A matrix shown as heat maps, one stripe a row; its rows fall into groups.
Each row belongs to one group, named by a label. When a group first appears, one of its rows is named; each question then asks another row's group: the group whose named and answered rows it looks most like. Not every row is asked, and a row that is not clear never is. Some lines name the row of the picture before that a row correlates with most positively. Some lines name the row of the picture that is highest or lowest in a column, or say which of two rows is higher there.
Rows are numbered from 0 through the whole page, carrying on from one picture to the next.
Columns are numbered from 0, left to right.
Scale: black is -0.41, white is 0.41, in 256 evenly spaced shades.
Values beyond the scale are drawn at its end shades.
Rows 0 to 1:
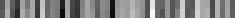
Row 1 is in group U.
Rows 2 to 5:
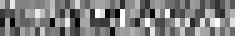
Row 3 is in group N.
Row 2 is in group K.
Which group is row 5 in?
U
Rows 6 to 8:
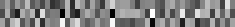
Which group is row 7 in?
U
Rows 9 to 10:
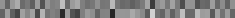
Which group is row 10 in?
U
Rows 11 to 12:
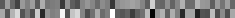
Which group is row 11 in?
U
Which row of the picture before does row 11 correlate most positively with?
10
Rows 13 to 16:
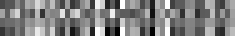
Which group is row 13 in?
N
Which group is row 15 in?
N
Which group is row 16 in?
N
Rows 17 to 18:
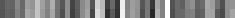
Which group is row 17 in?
N
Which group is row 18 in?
N
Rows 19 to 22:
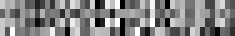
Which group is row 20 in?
U
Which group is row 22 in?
K
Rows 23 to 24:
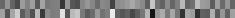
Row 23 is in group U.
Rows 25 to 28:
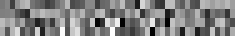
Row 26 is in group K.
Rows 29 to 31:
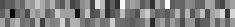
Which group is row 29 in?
N
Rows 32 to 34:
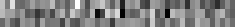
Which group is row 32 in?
K
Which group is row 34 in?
U
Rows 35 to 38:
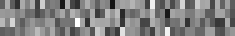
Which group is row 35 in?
U
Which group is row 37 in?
K
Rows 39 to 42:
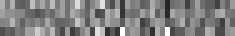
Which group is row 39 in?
K
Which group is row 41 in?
K
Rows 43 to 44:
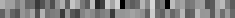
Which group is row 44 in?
U
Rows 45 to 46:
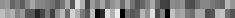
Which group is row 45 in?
K
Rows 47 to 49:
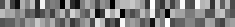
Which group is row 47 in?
U
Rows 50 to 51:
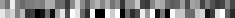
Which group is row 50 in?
K
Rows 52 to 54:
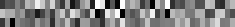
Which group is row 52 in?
N
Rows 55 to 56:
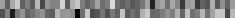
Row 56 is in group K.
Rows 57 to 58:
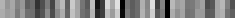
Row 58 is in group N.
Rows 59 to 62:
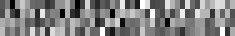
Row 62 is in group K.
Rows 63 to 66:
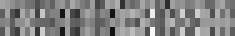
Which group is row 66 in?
U
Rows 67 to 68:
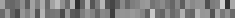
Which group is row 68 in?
U
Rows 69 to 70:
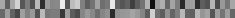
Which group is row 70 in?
U
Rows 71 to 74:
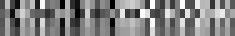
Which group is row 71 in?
U
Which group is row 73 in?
U
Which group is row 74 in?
U
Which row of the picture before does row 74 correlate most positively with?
70
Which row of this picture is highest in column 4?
72
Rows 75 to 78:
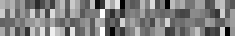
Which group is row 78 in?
K
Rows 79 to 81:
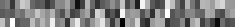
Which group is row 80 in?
N
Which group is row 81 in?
K
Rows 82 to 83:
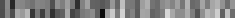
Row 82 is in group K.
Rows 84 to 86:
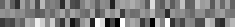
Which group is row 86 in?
N
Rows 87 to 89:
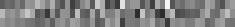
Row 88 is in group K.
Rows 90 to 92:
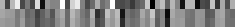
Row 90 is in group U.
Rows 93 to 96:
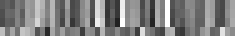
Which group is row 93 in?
N
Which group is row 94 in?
N
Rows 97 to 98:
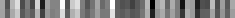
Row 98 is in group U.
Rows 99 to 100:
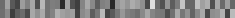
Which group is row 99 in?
U
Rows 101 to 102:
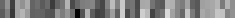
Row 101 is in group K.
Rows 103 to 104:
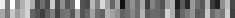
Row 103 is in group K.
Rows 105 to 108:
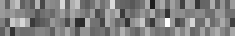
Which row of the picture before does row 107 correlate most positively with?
104
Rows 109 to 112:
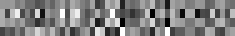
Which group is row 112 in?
N
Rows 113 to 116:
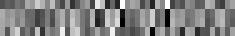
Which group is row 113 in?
N
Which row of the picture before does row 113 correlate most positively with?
112
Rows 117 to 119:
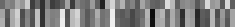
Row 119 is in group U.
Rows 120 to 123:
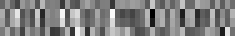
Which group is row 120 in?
U
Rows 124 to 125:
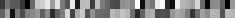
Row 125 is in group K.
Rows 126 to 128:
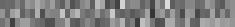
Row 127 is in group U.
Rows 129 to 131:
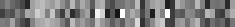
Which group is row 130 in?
N
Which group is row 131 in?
K
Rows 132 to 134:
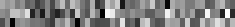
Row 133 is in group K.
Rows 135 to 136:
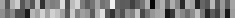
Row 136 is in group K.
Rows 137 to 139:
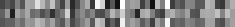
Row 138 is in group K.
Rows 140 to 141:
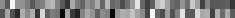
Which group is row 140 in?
K
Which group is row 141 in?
U
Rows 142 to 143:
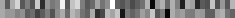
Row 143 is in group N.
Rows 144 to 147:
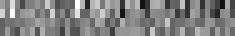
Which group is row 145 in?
K
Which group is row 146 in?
N
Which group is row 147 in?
U
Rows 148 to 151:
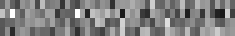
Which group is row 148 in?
U
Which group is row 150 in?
N
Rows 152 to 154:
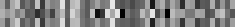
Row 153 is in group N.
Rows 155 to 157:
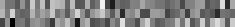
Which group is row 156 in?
K
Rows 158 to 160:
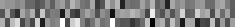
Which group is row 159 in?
U
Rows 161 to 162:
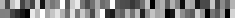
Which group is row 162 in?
K
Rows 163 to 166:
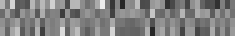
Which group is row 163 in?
K
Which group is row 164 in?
U
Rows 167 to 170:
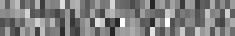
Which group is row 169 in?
N
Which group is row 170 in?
U
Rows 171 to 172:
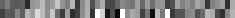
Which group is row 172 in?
N
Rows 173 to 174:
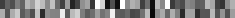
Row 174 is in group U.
